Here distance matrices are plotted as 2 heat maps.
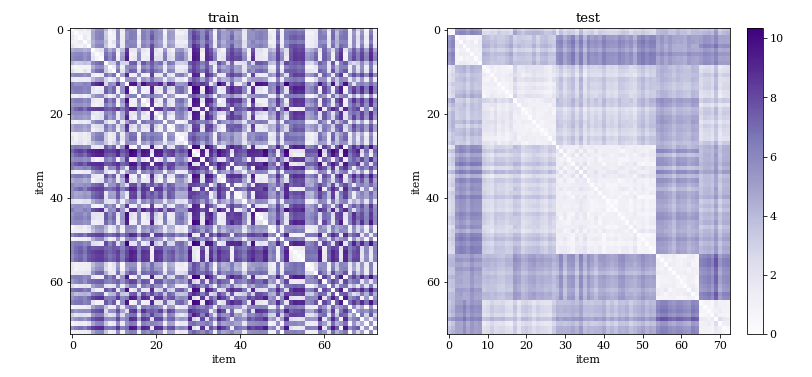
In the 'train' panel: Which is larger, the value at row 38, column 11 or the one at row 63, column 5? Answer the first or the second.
the first
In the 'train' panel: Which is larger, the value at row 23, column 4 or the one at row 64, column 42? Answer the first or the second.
the second
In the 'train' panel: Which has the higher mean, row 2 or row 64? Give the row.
64
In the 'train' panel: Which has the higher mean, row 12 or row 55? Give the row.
55
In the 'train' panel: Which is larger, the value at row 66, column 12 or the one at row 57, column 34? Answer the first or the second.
the first
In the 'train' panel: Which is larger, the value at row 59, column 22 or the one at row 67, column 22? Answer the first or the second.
the first
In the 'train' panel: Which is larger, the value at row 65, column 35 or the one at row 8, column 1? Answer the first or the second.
the second
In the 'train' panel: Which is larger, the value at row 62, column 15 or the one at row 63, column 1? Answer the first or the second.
the second
